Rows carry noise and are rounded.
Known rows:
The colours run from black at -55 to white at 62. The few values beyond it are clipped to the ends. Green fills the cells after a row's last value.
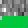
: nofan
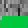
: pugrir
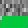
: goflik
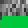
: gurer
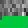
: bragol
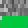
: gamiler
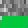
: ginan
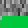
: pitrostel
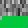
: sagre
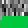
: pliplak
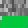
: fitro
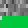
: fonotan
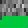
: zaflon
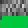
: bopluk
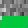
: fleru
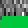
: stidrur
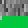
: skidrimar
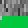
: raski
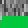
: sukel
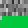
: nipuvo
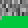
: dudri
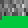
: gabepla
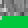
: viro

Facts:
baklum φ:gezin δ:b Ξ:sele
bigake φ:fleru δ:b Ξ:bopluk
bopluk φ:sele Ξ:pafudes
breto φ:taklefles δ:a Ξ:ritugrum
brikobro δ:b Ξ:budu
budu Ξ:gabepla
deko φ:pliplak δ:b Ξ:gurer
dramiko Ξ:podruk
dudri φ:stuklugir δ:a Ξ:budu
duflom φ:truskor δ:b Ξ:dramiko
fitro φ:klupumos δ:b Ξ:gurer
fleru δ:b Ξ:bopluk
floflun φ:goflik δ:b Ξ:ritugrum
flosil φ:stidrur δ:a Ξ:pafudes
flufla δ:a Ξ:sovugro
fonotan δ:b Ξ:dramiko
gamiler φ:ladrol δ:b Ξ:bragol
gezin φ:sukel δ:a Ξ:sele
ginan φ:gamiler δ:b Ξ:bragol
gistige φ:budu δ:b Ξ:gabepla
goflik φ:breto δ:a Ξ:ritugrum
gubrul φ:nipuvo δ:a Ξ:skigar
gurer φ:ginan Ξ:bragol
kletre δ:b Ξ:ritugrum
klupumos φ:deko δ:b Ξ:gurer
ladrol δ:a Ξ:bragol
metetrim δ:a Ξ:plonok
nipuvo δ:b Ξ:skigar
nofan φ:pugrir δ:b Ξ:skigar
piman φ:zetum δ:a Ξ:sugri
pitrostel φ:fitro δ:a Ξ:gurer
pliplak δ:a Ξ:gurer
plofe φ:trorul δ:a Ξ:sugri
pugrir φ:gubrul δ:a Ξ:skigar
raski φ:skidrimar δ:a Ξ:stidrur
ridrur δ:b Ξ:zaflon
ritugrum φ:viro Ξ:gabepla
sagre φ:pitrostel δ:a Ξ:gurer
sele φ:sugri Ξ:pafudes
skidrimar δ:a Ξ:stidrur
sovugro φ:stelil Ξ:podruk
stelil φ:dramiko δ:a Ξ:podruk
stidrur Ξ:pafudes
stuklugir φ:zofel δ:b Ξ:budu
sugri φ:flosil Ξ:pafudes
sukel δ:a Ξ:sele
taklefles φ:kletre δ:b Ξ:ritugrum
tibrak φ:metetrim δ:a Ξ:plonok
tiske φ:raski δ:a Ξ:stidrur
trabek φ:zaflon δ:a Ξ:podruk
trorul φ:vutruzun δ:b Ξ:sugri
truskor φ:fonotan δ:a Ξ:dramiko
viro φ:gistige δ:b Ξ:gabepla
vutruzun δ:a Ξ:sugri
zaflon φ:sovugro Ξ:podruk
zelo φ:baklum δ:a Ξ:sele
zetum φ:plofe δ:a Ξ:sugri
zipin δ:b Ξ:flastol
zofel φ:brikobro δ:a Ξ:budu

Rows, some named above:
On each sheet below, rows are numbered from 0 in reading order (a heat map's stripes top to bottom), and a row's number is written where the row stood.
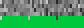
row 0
gistige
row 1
trabek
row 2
zaflon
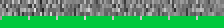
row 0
dudri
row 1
deko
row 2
plofe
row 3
ridrur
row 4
klupumos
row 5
goflik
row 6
raski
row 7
gistige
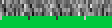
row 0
vutruzun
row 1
budu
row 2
budu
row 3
piman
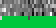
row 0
bigake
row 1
dramiko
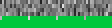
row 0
truskor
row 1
trorul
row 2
piman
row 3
ladrol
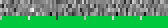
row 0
brikobro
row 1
floflun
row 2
gurer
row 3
breto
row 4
kletre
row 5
taklefles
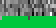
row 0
gubrul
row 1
dramiko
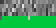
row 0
ritugrum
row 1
zetum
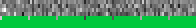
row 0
duflom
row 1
stelil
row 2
zofel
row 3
sovugro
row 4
sugri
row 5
ladrol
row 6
zofel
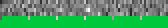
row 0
sele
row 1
nipuvo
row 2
zipin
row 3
nofan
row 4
tibrak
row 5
flufla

